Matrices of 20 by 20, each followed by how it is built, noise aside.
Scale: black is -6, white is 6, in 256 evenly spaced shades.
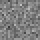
noise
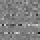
uneven rows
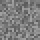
noise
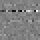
uneven rows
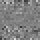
uneven rows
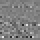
uneven rows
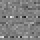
uneven rows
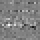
uneven rows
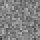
noise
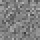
noise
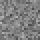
noise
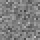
noise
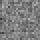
noise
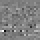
uneven rows
